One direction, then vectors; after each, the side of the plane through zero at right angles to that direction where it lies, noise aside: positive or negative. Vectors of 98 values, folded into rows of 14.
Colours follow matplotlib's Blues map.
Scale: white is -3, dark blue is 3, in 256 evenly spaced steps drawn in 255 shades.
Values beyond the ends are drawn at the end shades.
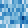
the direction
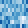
negative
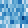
positive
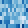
negative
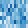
positive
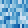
negative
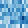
positive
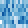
positive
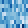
negative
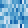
positive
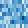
positive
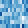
negative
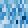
positive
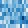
positive
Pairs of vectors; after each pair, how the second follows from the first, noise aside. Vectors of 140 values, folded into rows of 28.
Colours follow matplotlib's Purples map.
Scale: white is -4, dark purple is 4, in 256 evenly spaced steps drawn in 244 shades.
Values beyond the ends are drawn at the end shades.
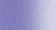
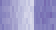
wrapped around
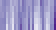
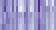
wrapped around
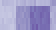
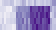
scaled up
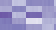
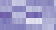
copied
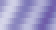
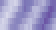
copied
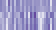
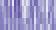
wrapped around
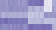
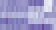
copied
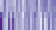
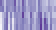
negated
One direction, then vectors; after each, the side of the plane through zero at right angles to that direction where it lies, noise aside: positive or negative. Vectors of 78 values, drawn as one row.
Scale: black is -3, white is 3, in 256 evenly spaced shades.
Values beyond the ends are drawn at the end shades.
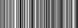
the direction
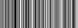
negative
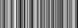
positive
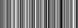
positive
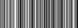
positive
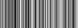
negative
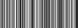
positive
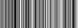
negative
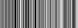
negative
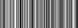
positive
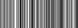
positive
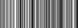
positive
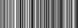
positive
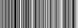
negative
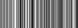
positive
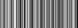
positive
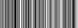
negative
